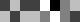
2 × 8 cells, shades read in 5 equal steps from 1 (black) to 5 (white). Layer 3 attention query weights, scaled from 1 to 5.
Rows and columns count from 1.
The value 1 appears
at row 1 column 6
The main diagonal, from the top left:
2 2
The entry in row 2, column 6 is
5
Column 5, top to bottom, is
5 3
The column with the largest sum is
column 5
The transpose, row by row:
2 4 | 4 2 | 2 4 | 2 4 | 5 3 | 1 5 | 3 3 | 4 2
